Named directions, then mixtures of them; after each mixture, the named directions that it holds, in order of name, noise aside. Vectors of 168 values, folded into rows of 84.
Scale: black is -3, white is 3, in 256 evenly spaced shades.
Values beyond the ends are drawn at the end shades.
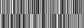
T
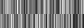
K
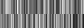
K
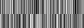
K, T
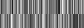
K, T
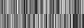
K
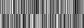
K, T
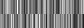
K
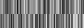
K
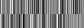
T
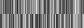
K, T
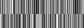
K, T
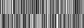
K, T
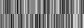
K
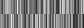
K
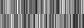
K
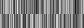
K, T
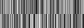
K, T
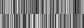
K, T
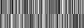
K, T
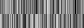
K, T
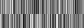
K, T
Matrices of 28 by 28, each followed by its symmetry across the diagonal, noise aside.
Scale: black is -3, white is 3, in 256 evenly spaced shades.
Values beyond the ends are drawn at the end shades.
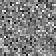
antisymmetric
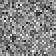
symmetric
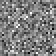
symmetric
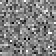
neither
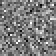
neither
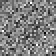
symmetric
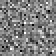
antisymmetric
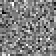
antisymmetric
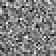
antisymmetric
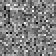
antisymmetric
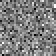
neither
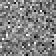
neither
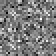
symmetric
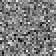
neither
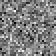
neither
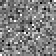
symmetric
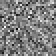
antisymmetric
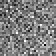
symmetric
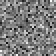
symmetric
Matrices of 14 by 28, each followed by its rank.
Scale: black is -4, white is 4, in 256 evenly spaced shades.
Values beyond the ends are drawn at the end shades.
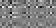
two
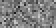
full rank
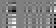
one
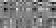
two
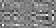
three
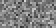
full rank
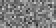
full rank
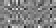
three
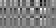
one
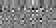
three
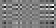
one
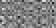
three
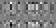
two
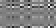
one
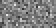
full rank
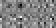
three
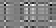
one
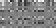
two
